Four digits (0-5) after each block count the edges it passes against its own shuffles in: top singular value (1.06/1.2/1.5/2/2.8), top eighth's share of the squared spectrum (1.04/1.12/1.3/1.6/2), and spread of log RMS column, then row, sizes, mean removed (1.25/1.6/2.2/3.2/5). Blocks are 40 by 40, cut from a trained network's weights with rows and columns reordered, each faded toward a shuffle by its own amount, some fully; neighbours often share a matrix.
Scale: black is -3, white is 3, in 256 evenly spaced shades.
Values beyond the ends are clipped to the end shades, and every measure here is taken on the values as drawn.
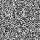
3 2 0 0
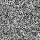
2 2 0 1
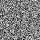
2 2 0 0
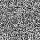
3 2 0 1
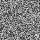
0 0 0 0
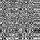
4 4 1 3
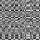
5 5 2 4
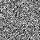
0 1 0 0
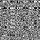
4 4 1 2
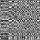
4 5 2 3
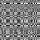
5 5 2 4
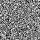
0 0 0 0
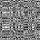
4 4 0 3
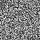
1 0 0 0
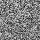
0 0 0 0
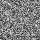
0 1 0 0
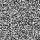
3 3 0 0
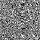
3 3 1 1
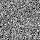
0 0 0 0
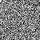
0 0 0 0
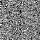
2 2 1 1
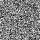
0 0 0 0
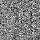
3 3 1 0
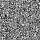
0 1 0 0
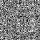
2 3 0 1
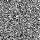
2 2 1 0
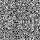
2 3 0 0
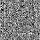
2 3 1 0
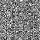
2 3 0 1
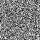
1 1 0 0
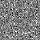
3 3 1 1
